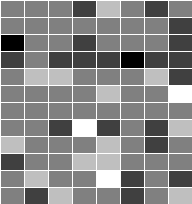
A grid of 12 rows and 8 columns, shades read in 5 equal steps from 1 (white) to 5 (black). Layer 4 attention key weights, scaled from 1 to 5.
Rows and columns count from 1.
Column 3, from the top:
3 3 3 4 2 3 3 4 3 3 3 2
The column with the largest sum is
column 6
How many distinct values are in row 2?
2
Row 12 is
3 4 2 3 3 4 3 2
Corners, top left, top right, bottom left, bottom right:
3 3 3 2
